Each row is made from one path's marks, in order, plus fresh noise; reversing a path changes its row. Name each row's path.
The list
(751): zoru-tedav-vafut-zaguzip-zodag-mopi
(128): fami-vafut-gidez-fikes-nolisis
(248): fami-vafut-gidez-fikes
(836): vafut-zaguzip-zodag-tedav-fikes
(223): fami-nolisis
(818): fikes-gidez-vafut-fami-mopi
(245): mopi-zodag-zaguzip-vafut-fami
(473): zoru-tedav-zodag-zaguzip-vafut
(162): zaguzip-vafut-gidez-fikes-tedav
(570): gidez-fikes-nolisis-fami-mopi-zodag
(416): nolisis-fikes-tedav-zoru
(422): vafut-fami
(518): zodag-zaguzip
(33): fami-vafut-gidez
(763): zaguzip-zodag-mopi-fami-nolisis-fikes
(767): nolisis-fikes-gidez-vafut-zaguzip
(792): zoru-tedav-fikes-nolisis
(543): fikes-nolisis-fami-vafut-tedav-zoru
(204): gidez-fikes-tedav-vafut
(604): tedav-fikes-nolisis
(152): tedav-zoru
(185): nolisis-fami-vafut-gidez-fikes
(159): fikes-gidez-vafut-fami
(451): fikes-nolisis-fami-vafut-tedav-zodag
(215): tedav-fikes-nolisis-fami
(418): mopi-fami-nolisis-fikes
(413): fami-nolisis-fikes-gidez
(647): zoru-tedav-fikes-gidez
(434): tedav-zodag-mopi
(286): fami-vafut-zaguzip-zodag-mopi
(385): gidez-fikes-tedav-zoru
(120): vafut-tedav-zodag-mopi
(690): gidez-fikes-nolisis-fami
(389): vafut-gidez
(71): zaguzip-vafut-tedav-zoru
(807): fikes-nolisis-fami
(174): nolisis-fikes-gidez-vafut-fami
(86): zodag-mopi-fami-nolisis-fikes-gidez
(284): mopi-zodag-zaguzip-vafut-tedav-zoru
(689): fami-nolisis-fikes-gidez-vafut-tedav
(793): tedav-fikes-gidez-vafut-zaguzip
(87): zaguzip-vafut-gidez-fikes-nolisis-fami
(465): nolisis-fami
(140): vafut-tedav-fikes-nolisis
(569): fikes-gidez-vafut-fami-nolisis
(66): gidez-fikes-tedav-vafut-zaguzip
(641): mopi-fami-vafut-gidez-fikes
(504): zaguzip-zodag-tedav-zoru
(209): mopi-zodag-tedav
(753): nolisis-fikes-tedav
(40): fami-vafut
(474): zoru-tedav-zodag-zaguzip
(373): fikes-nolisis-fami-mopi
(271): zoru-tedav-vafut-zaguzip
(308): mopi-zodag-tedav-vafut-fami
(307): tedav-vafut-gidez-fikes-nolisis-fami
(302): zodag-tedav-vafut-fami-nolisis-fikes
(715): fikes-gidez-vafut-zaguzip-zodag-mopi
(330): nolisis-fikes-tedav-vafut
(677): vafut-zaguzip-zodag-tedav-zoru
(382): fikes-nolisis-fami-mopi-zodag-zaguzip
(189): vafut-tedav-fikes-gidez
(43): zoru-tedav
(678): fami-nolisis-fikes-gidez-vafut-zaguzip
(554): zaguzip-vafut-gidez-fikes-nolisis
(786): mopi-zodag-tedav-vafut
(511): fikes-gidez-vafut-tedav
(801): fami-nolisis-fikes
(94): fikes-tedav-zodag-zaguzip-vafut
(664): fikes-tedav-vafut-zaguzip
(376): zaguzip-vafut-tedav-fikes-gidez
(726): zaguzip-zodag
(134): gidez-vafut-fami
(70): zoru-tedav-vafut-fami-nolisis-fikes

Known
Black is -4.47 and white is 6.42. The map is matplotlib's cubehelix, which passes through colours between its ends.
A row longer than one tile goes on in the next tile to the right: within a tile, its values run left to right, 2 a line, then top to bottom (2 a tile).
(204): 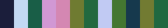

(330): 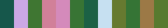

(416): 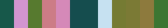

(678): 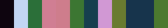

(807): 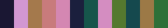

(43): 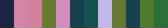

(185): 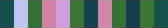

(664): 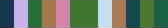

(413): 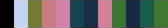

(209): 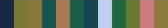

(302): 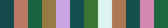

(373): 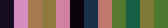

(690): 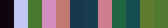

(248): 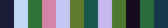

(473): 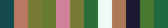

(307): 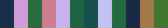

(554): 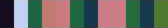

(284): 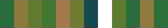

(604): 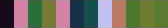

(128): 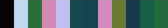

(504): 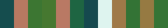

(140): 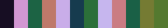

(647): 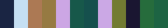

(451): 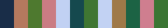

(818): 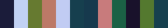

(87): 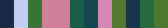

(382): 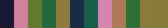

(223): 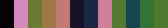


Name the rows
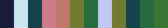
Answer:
(66)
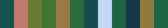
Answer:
(245)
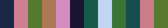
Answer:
(215)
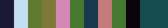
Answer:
(389)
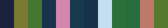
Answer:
(434)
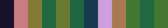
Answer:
(726)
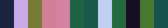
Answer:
(40)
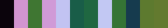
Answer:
(689)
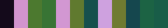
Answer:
(715)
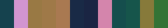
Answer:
(465)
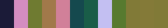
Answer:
(753)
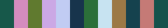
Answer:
(543)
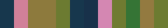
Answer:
(418)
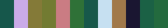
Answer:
(271)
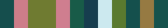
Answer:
(152)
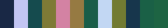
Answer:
(793)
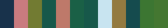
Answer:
(474)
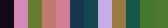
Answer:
(801)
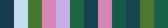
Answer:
(174)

